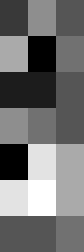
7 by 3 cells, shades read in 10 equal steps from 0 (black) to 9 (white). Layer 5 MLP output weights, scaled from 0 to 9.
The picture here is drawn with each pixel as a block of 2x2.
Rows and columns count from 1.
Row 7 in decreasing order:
4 3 3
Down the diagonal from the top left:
2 0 3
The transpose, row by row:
2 6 1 5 0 8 3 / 5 0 1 4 8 9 3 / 3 4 3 3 6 6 4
